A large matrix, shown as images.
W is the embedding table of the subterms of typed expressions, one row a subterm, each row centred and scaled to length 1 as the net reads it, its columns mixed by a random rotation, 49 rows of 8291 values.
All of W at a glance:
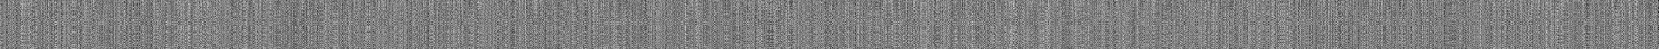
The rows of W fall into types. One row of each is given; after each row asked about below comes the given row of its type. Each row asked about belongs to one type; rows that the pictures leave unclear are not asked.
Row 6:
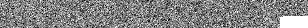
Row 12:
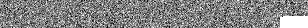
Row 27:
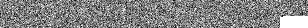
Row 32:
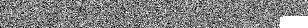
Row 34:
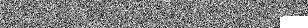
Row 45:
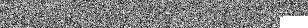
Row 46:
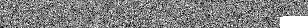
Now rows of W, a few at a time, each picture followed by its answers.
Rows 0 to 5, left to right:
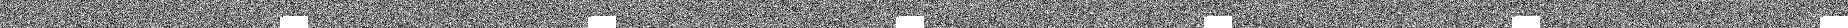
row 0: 12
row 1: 27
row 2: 6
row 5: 34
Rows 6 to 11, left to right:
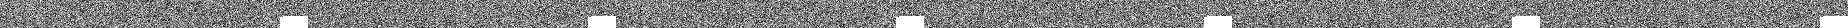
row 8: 6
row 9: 34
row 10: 45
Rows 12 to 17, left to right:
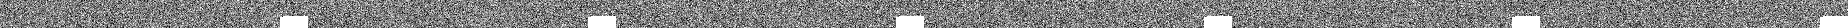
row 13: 45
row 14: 45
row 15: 34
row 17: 32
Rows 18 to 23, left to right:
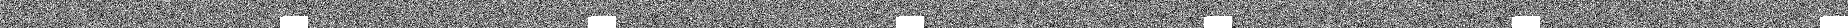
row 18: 34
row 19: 32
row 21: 46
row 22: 46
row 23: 34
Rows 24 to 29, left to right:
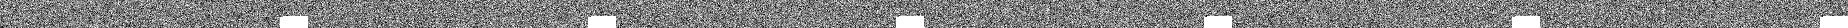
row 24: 46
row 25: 32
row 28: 45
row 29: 27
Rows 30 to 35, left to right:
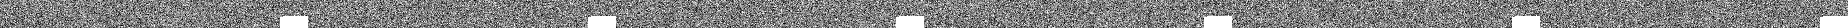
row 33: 45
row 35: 27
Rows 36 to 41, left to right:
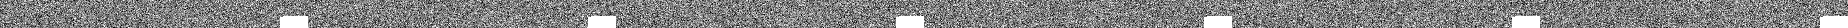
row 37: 45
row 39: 27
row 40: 45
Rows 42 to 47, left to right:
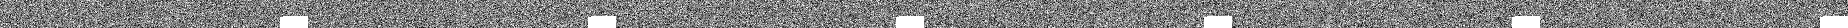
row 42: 27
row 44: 46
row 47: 34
